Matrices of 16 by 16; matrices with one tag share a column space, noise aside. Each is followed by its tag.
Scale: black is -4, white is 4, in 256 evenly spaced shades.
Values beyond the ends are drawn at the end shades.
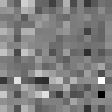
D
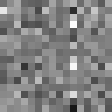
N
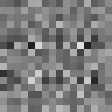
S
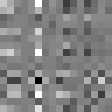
D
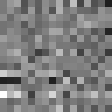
D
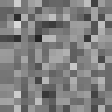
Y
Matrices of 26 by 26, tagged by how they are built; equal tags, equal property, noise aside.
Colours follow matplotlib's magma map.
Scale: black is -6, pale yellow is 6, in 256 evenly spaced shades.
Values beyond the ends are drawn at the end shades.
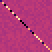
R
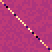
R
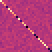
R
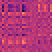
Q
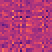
Q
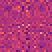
Q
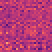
Q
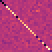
R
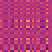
Q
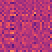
Q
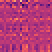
Q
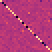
R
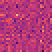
Q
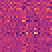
Q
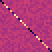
R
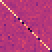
R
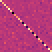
R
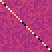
R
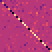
R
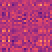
Q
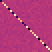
R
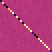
R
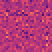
Q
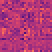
Q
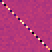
R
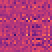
Q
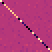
R
